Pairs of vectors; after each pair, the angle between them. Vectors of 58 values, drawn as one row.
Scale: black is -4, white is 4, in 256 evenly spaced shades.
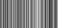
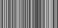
nearly opposite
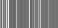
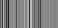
nearly opposite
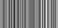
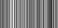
orthogonal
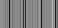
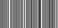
nearly opposite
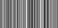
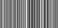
nearly parallel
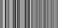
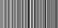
partly aligned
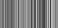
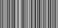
partly aligned
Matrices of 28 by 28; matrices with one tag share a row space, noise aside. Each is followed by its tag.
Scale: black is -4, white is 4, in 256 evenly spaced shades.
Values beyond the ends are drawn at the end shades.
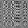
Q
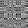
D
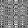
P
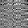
D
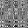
P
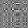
Q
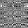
D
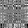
D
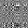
Q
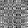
D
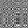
Q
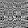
D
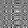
Q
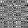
D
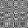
P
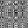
P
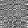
D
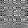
D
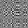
Q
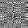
D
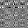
P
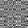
D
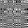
D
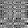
D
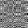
D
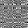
D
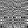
D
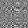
Q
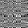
D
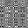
P
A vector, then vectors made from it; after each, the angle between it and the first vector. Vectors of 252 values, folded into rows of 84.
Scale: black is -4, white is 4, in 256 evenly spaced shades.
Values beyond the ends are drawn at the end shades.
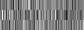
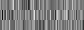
nearly opposite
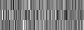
nearly parallel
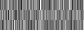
partly aligned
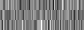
orthogonal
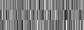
partly aligned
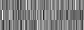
partly aligned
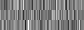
orthogonal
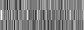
orthogonal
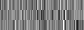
orthogonal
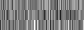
orthogonal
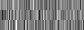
partly opposed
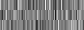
partly opposed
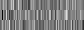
nearly opposite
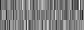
partly aligned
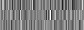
orthogonal
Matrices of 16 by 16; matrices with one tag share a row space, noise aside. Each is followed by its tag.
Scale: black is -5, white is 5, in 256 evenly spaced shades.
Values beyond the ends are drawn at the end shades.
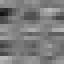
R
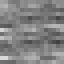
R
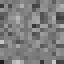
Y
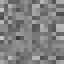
Y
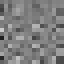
Y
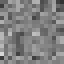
Y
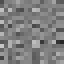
Y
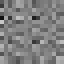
Y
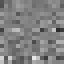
Y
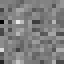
Y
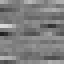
R
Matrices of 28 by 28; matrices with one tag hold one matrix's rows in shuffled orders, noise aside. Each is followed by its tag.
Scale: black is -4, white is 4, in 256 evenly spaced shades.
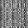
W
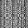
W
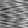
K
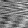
K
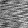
K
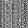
W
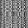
W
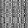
W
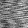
K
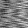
K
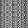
W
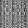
W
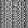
W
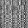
W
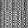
W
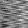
K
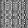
W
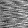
K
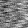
K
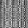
W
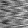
K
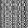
W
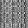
W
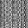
W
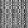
W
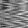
K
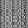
W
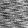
K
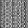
W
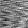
K
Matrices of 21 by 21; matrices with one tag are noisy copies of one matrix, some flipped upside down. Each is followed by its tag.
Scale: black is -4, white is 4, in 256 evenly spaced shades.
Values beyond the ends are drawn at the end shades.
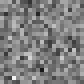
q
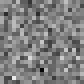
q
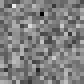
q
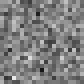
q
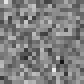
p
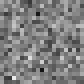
q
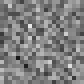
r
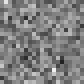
p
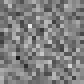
r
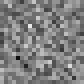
r
